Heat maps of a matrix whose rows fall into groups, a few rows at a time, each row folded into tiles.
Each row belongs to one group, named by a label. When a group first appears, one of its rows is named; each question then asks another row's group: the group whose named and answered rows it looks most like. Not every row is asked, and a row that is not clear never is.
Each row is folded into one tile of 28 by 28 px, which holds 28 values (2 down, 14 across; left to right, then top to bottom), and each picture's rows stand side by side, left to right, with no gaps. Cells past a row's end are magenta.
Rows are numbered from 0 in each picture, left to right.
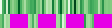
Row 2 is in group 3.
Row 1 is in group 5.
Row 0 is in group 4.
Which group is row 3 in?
4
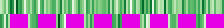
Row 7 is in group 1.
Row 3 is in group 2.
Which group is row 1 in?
5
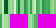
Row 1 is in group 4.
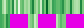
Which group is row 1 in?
3
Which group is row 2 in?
5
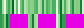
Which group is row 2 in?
2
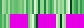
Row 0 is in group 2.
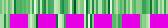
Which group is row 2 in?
4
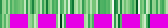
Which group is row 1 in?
3
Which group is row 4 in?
2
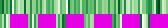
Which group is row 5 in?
4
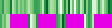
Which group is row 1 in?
4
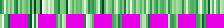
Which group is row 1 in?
1
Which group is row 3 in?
4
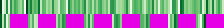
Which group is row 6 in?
5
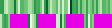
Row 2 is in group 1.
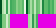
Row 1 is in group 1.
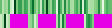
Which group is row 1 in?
3
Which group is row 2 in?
2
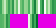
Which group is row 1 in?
5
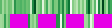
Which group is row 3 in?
3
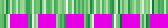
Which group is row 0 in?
1
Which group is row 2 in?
5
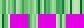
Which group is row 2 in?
5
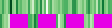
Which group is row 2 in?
4
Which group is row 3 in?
3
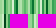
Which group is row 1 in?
3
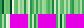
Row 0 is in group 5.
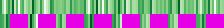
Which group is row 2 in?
1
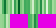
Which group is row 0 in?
3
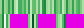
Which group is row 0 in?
2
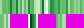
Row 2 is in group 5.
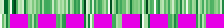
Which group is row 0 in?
5
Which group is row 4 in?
4
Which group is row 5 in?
4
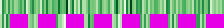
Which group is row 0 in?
2
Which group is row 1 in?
3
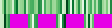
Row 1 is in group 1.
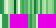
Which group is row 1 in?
1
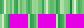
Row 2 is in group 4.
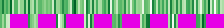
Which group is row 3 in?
2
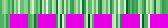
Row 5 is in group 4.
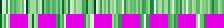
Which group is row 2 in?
1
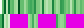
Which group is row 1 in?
5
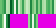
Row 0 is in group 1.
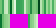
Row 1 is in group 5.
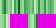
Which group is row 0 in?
3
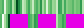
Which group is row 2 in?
2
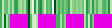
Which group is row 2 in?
1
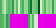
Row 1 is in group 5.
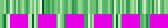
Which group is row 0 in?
1
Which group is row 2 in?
4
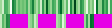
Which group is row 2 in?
3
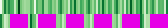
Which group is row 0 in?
4
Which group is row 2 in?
3
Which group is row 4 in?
3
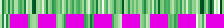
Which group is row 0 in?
2
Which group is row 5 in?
3
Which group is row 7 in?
5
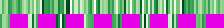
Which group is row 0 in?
4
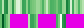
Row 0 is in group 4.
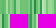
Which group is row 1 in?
1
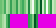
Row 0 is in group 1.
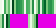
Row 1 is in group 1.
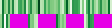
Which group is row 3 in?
2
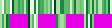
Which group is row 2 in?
4
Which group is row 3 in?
2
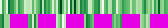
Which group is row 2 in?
3
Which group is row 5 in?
3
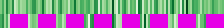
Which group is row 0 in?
1
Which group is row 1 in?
5
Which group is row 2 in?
3
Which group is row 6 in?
3
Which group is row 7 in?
4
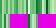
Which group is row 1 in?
4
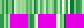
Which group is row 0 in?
1
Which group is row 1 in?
1
